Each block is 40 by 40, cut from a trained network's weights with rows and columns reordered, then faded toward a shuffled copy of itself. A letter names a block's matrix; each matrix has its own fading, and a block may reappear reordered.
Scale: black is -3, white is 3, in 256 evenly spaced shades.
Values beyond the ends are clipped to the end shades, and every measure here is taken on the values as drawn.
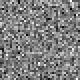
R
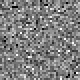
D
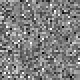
D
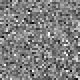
D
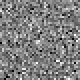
D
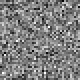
R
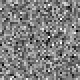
R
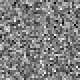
R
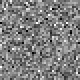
D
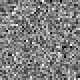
R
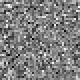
R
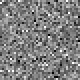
D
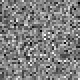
R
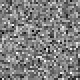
R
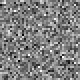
R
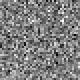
R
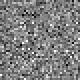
D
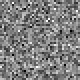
R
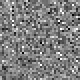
D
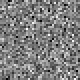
R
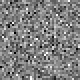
D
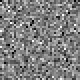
D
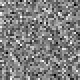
R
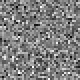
R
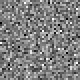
D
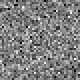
D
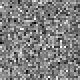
R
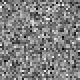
R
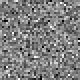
D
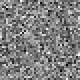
R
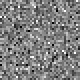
D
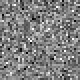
D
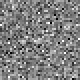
D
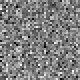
R
